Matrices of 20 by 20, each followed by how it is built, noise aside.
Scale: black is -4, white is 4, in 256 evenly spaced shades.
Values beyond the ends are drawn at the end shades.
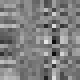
low rank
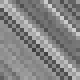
Toeplitz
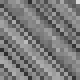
Toeplitz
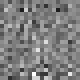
low rank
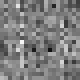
low rank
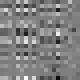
low rank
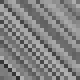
Toeplitz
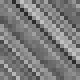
Toeplitz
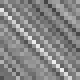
Toeplitz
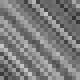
Toeplitz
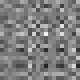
low rank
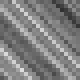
Toeplitz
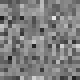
low rank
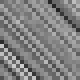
Toeplitz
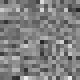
low rank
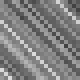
Toeplitz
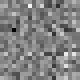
low rank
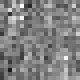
low rank
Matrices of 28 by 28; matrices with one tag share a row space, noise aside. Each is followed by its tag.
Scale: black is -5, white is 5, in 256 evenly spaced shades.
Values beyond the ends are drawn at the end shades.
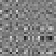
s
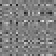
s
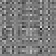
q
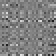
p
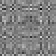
q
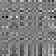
p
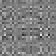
q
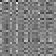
s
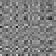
s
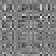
q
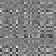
s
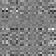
p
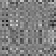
p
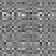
q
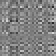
p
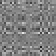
q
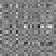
s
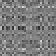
q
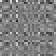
s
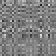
q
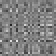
s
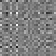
s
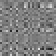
s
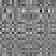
q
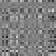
p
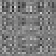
q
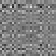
q
